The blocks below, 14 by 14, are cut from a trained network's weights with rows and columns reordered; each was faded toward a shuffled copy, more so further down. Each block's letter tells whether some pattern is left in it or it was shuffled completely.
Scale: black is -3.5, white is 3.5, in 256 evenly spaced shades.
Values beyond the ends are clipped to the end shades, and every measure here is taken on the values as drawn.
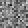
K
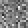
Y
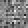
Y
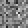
Y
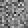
Y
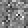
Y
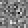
K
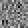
Y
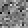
K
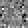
Y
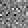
K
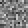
K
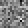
Y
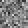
K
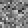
K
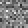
Y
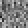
Y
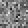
K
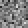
K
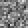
K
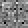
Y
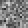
Y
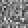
K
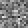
Y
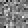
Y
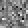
K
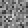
K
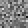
K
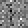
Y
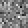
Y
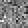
K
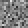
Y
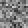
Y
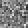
K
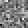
K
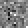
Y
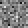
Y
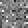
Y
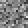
Y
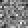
K
